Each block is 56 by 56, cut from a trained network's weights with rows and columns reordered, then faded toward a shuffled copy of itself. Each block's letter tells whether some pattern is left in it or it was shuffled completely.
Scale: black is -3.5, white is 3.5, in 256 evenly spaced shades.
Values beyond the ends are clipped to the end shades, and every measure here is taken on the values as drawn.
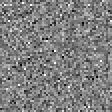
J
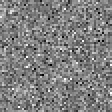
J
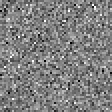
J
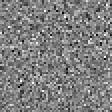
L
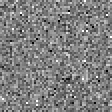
L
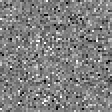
L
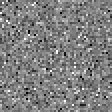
J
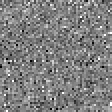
L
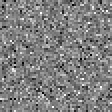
L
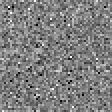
L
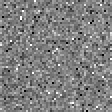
J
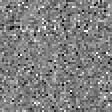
L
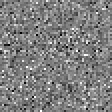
L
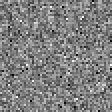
J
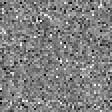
L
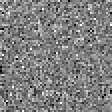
L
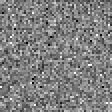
J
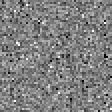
L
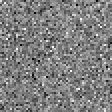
J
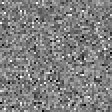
J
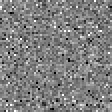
L
